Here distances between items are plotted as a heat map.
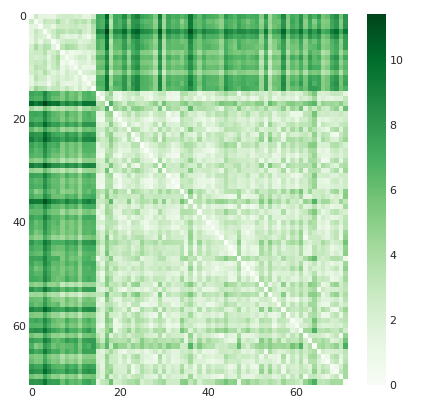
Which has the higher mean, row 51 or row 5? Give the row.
5
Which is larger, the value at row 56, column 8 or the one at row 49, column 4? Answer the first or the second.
the second
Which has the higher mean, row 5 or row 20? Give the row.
5
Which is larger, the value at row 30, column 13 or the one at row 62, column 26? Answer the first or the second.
the first
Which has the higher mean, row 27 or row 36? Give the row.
36
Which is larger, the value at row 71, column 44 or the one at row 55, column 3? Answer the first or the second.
the second
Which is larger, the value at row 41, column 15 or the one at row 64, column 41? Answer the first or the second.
the second
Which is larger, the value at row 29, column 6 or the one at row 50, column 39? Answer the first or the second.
the first
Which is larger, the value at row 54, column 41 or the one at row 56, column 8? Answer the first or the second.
the second
